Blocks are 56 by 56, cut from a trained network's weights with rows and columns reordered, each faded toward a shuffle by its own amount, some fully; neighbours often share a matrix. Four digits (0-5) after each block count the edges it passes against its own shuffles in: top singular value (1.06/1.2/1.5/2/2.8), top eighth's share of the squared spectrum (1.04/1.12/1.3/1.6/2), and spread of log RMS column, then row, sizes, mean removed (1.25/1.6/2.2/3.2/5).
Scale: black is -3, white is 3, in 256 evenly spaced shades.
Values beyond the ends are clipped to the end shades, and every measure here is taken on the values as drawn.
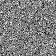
0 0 0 0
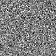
2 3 0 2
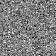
3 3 1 1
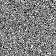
0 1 0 0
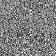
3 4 2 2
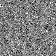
0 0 0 0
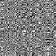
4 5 3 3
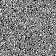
0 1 0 0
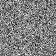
1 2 0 0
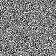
2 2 0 0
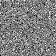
0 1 0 0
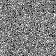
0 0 0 0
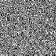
2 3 1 1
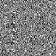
3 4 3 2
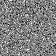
0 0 0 0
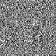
3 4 1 2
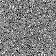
0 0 0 0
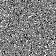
0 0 0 0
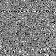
2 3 0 1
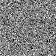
2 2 0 0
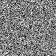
0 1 0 0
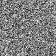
1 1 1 0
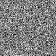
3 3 0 1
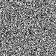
1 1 0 0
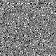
1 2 0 1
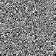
3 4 1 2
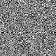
2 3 0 1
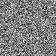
1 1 0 0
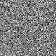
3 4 1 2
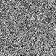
2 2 0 1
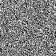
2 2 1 0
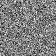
1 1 0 0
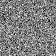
1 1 0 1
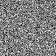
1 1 0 0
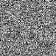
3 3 0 1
